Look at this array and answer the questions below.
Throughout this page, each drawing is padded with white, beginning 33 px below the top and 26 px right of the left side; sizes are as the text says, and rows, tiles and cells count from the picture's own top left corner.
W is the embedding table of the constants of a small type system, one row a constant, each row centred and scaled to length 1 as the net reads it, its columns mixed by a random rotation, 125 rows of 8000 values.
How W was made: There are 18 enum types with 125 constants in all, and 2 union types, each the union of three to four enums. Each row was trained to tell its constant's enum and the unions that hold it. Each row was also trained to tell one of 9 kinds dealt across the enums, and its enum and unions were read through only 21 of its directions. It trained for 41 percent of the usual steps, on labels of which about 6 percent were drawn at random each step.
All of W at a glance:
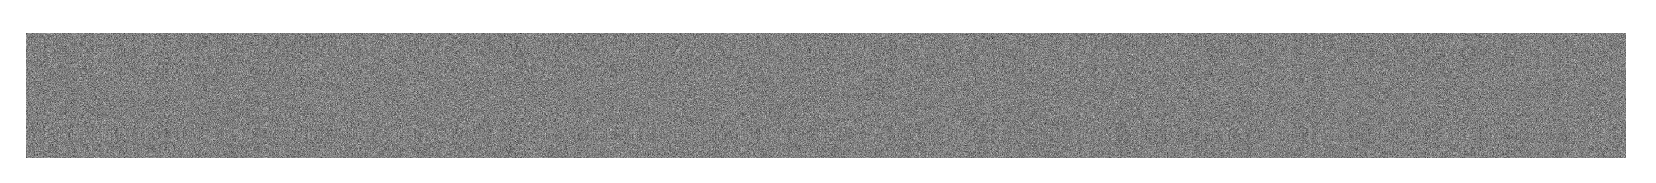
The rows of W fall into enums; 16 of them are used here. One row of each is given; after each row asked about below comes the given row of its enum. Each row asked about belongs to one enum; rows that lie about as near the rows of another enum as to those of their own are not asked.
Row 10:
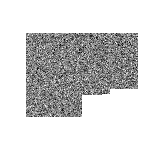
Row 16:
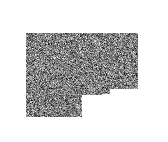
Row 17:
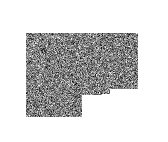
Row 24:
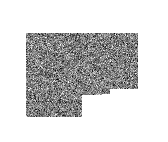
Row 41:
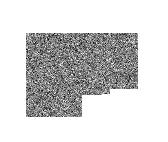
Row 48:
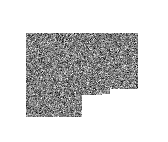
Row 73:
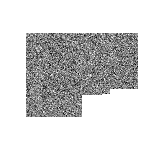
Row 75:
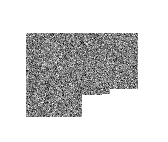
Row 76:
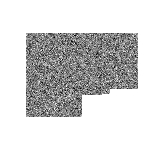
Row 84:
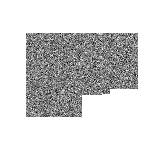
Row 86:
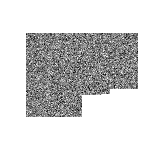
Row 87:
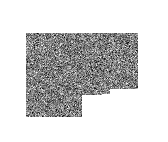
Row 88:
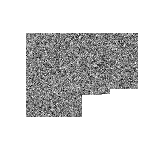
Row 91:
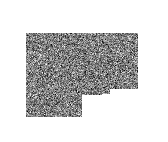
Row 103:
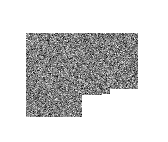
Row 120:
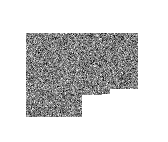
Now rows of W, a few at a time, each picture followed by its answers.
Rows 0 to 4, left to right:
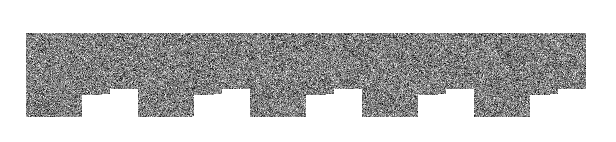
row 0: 17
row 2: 103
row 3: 41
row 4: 73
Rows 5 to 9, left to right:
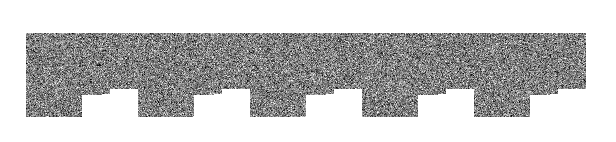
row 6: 84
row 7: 120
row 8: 24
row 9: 10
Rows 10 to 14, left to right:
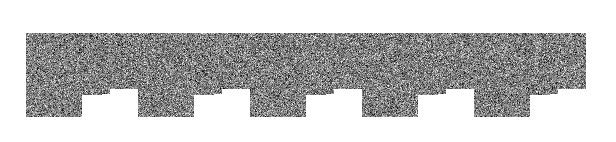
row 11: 84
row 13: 120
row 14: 75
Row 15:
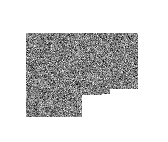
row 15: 120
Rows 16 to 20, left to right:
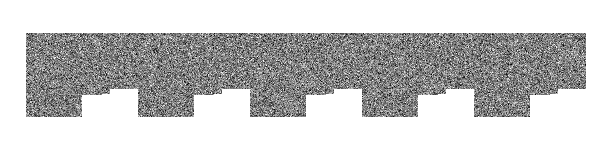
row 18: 17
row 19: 16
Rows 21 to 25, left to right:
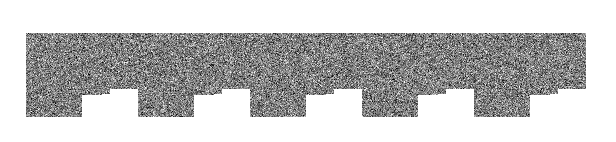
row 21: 88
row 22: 87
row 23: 17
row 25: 48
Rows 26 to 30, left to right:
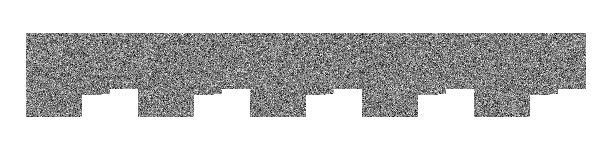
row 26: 91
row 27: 76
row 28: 86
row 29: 84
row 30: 17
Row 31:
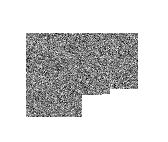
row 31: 103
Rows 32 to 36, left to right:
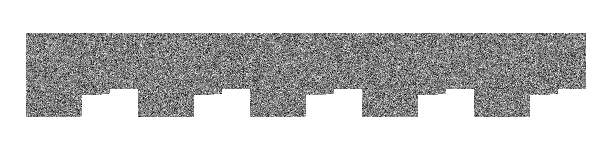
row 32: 120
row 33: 88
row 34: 120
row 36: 16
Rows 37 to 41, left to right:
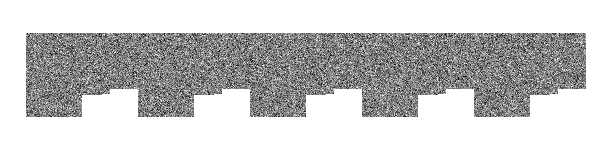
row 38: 73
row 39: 87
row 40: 87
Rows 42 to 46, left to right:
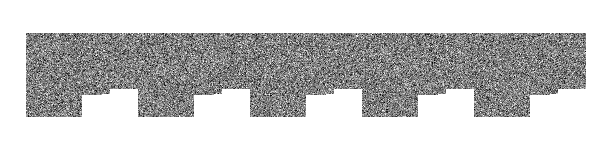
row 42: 86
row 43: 10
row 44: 48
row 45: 75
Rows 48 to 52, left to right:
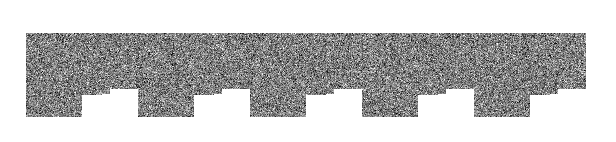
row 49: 73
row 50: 76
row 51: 24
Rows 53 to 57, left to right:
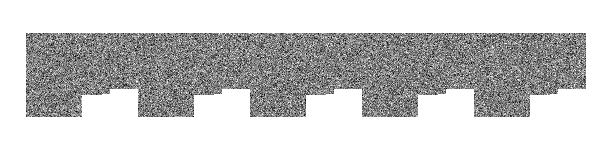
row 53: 16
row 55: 88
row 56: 76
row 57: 10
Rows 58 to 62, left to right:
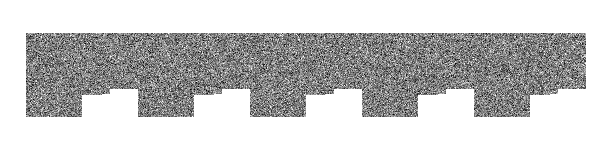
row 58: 48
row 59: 120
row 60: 86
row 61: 91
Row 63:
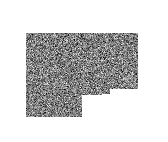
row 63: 48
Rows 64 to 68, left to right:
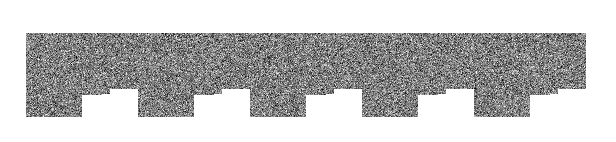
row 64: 88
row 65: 91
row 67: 86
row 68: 48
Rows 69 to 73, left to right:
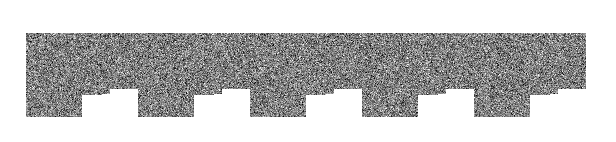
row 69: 87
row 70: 73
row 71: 87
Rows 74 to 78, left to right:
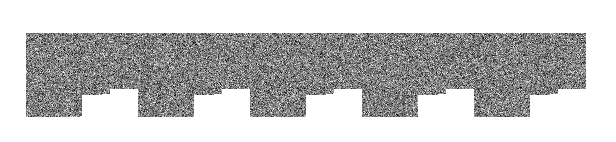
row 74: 17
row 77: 16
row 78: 76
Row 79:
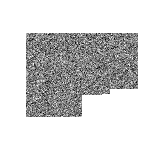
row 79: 17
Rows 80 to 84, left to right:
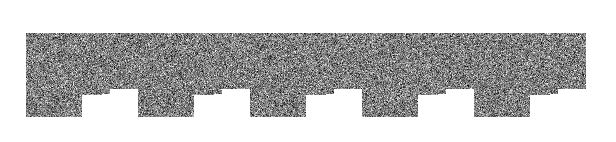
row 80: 120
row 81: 86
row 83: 24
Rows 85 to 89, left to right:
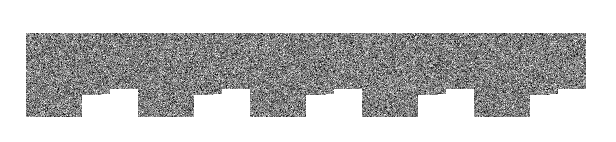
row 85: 87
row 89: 103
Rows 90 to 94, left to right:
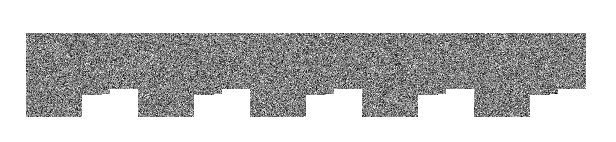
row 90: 75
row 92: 17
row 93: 73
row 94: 86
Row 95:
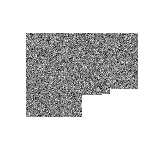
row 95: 103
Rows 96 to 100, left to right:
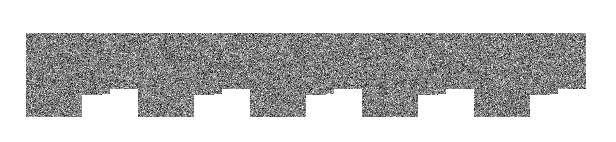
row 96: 48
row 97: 73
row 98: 16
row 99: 73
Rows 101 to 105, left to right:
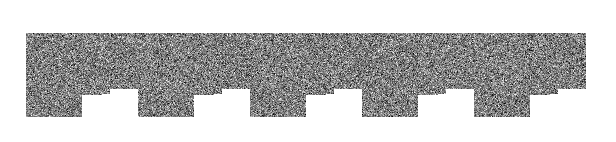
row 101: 41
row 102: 24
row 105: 10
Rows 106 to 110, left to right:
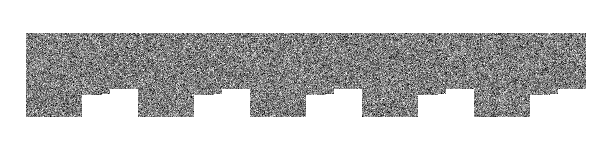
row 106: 16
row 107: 41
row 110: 73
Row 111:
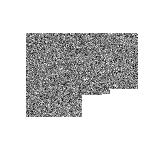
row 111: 75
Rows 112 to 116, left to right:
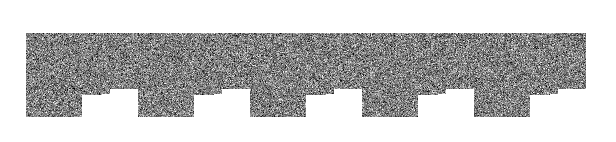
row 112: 76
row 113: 84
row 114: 103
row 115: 87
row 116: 48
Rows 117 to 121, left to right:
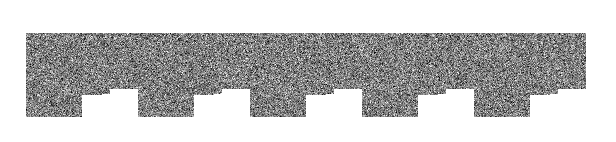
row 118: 76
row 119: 41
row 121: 120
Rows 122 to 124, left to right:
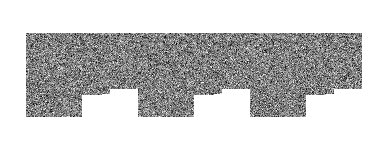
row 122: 75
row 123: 76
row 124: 17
